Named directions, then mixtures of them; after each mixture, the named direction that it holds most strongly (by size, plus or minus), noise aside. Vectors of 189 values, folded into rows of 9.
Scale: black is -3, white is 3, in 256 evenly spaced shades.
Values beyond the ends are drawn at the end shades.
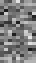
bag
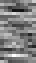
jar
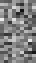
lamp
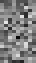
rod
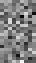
rod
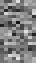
bag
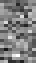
rod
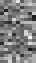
bag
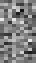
lamp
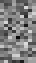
rod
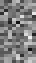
bag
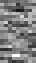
jar
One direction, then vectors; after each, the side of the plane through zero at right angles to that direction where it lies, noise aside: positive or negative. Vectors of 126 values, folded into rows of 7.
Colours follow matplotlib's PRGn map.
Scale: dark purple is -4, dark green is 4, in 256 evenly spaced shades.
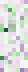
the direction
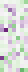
negative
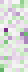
negative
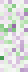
positive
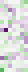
negative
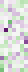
negative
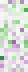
positive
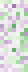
negative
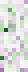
positive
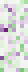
negative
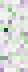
positive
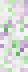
positive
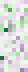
positive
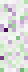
negative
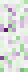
negative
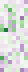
positive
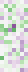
positive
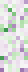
positive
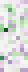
positive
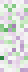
positive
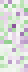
positive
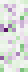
negative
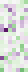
negative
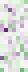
negative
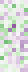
positive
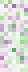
negative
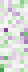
negative
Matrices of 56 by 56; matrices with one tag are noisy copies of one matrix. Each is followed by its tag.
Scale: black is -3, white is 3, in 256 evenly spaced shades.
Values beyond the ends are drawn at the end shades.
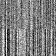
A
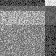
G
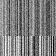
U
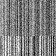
U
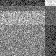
G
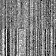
A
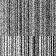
U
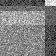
G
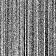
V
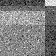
G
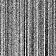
V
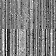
A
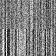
A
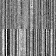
A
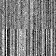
A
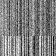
U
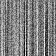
V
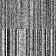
A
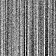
V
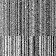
U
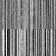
A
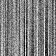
V
